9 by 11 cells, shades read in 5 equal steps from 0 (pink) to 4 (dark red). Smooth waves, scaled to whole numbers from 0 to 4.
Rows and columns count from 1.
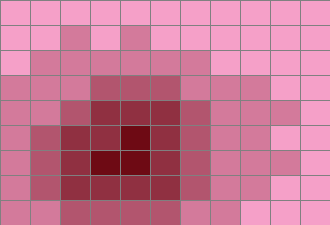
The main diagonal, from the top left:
0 0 1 2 3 3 2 1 0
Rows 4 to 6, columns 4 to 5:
2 2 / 3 3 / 3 4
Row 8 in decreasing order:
3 3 3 3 2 2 1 1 1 0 0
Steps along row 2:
same up down up down same same same same same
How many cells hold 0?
36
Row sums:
0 2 6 12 18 20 22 19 12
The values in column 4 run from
0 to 4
